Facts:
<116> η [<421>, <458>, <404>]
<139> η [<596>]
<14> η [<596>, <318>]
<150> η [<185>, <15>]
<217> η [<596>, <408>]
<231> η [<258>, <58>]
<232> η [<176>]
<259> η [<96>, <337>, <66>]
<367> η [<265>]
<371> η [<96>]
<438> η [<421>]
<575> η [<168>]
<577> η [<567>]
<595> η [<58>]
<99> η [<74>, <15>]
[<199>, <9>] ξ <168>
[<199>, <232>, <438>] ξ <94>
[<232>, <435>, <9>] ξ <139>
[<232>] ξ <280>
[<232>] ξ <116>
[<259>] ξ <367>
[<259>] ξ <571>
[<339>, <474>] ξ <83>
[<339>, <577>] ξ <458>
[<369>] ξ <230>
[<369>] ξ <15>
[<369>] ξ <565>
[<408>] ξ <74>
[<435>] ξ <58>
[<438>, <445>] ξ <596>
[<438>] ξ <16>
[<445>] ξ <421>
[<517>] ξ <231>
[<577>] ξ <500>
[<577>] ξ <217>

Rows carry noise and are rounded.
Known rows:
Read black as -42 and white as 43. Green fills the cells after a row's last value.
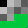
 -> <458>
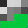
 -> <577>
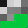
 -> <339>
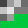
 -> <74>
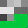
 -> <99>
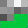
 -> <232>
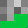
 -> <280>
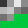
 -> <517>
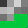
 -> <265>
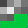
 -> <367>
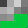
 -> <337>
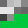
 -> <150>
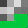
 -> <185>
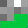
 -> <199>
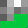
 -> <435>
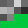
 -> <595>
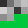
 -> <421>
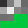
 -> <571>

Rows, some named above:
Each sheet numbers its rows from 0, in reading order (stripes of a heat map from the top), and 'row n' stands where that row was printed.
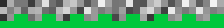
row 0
<217>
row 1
<258>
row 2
<259>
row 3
<445>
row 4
<58>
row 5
<259>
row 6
<445>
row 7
<445>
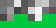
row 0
<58>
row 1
<15>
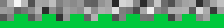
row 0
<232>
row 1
<116>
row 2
<139>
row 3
<596>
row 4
<577>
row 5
<571>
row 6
<14>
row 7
<421>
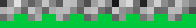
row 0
<408>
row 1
<16>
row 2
<96>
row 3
<575>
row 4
<474>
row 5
<404>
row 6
<371>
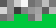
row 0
<438>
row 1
<94>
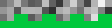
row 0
<94>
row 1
<231>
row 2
<318>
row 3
<369>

